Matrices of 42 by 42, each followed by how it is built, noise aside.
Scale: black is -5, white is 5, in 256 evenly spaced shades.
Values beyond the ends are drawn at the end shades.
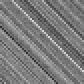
Toeplitz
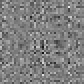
low rank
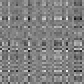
low rank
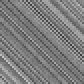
Toeplitz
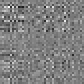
low rank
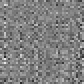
low rank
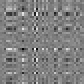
low rank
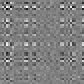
low rank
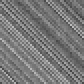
Toeplitz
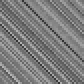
Toeplitz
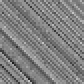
Toeplitz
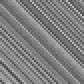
Toeplitz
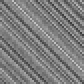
Toeplitz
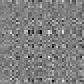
low rank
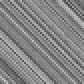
Toeplitz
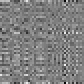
low rank
